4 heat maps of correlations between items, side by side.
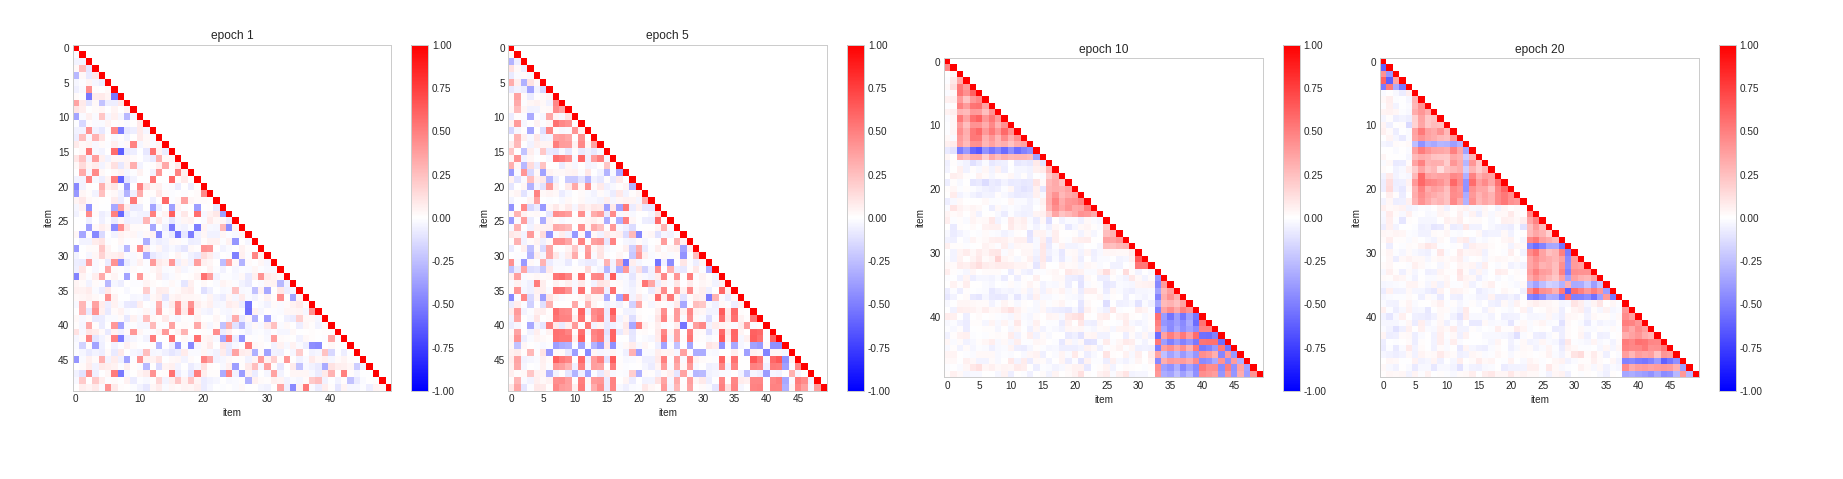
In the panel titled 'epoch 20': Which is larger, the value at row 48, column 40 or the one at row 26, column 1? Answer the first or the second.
the first
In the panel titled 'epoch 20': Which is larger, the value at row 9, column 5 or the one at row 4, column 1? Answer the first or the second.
the second
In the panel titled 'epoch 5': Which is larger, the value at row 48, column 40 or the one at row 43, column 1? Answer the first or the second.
the first
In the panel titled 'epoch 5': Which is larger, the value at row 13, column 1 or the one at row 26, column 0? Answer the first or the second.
the first
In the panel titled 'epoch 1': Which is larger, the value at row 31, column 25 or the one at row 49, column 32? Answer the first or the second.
the second
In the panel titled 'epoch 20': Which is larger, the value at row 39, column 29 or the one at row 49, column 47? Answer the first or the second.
the second
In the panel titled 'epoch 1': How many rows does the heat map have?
50
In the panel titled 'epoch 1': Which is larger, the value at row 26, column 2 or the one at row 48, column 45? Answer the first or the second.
the second
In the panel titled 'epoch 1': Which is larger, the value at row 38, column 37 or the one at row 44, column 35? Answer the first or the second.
the first
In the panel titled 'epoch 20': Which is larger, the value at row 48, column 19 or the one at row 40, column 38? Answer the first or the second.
the second
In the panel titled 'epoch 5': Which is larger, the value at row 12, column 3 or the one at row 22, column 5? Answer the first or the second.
the second
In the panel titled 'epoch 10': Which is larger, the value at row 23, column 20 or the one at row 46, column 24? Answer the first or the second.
the first
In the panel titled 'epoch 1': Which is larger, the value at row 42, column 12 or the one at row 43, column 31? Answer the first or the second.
the first
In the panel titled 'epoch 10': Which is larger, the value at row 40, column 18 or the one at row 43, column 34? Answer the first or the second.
the second
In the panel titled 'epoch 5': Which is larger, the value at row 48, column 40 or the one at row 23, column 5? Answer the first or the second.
the first
